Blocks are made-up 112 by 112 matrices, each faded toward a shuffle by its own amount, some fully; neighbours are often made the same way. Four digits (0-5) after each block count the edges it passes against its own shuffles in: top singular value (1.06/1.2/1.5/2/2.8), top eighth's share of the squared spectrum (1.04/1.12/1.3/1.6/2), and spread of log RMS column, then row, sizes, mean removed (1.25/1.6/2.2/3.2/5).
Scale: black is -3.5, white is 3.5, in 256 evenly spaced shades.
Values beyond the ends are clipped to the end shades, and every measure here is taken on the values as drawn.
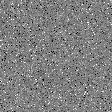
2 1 0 0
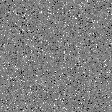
2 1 0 0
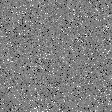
0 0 0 0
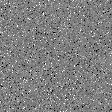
1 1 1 0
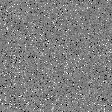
3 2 1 0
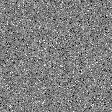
0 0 0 0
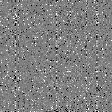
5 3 2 1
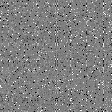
4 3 1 1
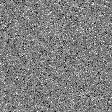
0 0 0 0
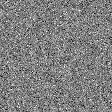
0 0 0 0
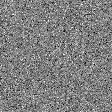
0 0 0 0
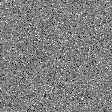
1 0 0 0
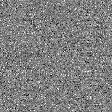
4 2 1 1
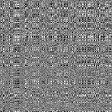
5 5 4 4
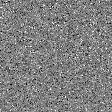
0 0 0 0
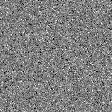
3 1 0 0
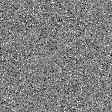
3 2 0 0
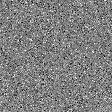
2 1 0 0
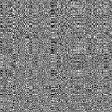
5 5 3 3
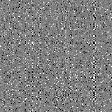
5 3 3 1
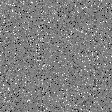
2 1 0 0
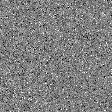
1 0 1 0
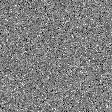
0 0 0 0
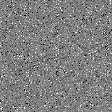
4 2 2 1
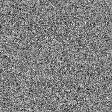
2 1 0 1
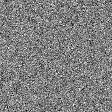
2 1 0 0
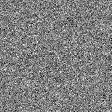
2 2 0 0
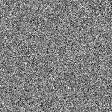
2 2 0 0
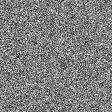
1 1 0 0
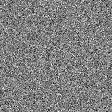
2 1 0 0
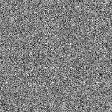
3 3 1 2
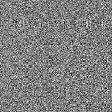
4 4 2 2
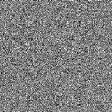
4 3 2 2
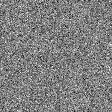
1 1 0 0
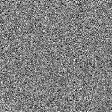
3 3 1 1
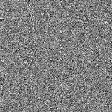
3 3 1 1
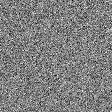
1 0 0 0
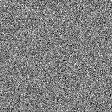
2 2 0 0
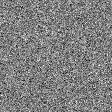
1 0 0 0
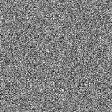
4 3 2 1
